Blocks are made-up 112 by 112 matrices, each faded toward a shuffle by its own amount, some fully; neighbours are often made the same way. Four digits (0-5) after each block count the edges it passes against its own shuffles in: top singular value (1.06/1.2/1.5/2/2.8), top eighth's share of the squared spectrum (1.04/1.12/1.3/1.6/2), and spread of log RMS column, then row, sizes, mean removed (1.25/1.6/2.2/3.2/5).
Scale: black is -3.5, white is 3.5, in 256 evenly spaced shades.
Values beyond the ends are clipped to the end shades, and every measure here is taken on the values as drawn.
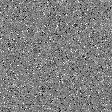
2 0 0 0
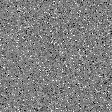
0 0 0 0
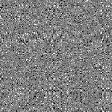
4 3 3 2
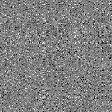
4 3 2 2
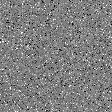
1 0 0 0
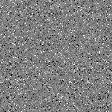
3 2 1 1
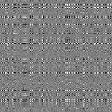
5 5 4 4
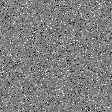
0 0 0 0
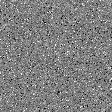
0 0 0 0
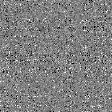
1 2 3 3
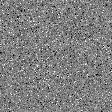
0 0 0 0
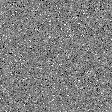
0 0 0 0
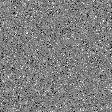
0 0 1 0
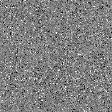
1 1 2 2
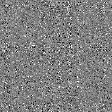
1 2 3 3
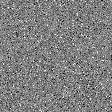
0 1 0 1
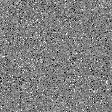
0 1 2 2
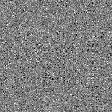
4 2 1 1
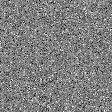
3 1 0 0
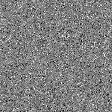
3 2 0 1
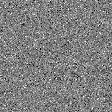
3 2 0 0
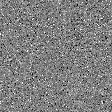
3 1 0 0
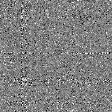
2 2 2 2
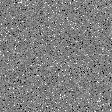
0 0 0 0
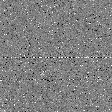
3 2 0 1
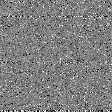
2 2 0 3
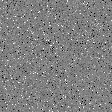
0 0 0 0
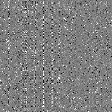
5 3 3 1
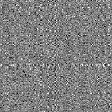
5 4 3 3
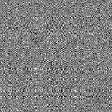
5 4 3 3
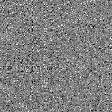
4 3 1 1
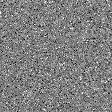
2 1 0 0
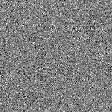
3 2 1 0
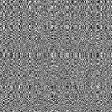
5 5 4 4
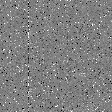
3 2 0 0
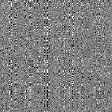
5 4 4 2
